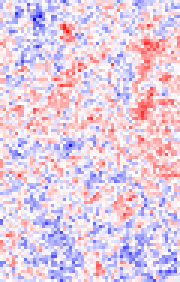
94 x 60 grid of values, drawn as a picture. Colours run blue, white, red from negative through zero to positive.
The values follow a bell shape. The middle right is the ninth with the highest average. Overall the values sit about 50% of the way up the scale. There are no regular stripes. Neither half mirrors the other. The field is mottled with small blotches.
